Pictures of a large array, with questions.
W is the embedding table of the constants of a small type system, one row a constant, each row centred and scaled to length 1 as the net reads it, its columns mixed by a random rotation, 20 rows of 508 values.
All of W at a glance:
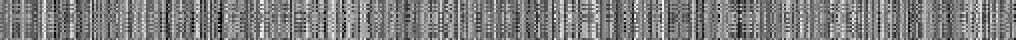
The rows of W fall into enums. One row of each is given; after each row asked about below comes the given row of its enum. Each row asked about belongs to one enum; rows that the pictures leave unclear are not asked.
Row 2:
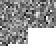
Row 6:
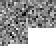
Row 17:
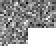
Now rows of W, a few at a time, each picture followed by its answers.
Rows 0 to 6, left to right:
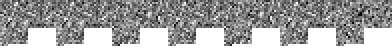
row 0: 17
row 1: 17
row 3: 17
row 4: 2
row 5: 17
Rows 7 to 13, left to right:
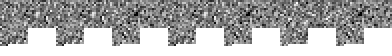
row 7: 2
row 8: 2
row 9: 6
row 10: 2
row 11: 6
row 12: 17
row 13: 6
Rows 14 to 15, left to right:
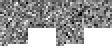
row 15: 6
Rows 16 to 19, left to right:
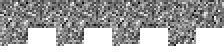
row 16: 17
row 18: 17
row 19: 2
